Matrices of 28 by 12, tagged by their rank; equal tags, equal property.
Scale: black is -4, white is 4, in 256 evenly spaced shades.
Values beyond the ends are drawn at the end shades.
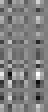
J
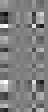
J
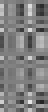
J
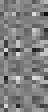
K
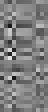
K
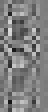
K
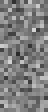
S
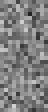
S
